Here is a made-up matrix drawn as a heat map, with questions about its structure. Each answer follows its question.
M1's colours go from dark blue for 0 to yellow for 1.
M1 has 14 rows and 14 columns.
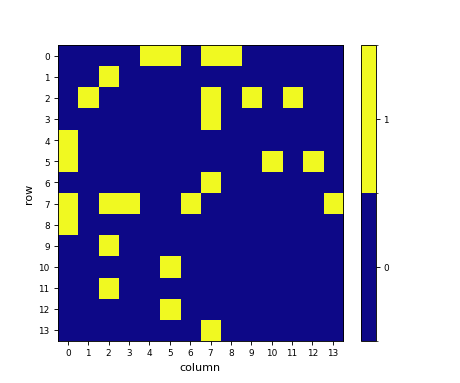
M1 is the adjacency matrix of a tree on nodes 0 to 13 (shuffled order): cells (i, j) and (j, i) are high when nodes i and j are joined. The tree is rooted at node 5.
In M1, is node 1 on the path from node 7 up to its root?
no
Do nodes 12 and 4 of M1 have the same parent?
no
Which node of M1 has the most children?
7
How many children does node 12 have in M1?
0
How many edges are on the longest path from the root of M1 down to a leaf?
4
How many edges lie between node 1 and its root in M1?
4
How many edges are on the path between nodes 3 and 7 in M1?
1
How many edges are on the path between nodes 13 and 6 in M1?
2
